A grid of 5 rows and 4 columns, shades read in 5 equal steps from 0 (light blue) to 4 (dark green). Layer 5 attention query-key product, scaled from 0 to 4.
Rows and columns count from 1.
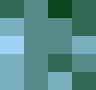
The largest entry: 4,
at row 1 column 3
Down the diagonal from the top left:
3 2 2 2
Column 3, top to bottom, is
4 2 2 3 1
